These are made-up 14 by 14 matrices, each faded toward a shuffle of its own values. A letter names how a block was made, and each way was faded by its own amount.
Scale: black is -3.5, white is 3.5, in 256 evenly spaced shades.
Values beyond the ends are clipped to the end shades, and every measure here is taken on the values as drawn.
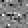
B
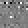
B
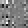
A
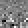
B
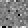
B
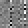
A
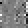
A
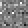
B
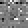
B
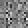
A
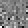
B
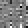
A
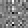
A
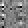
A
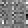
A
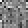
A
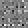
B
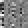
A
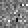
B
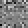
B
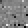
B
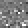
B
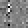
A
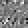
B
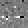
B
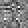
A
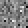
B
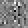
A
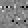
B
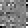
A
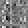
A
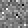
B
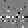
B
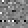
B
